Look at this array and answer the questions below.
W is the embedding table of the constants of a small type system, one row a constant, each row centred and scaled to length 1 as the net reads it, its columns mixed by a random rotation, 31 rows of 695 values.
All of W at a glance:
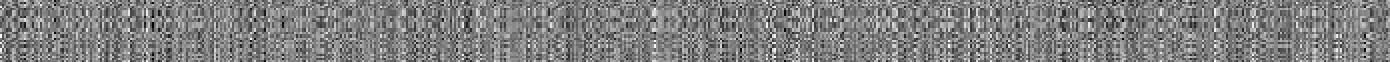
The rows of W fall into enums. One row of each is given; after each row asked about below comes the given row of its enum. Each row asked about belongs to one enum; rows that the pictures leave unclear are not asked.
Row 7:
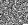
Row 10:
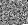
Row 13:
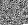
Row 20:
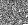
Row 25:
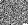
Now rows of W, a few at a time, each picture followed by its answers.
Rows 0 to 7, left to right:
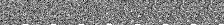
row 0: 10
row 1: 13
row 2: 10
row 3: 25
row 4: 20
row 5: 7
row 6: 7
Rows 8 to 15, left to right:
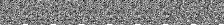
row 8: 13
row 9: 10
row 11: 13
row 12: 13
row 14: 7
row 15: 7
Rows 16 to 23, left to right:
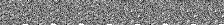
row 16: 10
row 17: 25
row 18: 25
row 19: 10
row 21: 25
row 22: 20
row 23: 20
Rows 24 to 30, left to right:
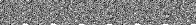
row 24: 25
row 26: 7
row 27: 13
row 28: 25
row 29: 13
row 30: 7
